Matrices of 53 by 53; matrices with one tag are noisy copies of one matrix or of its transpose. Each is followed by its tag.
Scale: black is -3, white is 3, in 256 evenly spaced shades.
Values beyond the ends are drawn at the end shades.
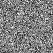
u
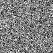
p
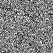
u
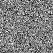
u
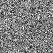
p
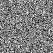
u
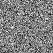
u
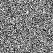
u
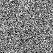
p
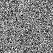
p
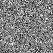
u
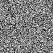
u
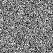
u
